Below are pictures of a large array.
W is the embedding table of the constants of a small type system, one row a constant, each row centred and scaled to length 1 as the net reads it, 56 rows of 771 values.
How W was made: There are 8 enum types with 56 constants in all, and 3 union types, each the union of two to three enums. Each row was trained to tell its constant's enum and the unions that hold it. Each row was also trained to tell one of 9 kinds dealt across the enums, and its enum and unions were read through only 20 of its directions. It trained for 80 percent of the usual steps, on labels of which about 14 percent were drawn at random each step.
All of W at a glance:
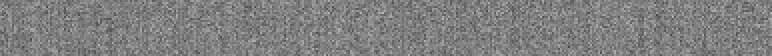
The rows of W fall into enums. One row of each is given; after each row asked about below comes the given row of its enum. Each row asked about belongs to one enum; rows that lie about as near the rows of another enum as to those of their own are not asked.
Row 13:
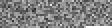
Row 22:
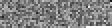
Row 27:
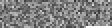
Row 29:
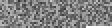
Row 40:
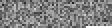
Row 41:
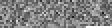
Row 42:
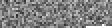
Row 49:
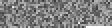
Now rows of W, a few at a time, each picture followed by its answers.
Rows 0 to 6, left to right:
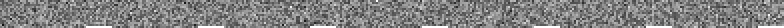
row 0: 13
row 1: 42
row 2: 29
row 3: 29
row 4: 40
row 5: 42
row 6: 49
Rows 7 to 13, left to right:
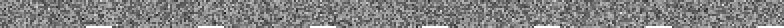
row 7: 49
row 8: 22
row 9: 41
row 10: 41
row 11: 49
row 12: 40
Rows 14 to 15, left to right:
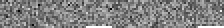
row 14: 49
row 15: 13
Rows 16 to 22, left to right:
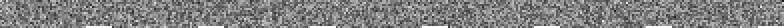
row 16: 41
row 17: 41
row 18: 22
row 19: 42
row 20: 13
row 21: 27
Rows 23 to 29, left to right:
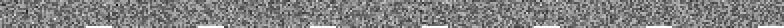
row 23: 40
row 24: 49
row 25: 22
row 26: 42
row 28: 41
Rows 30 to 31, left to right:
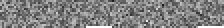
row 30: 40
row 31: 29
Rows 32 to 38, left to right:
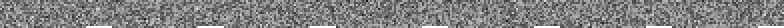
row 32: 27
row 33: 22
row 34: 41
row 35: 22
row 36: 29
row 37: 42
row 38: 41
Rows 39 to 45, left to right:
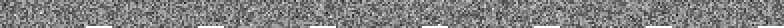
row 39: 13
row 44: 29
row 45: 41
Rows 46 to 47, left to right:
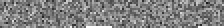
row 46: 22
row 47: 29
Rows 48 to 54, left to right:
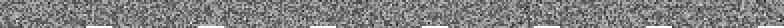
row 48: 42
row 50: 40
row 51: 40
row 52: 22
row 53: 40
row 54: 42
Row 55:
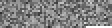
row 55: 40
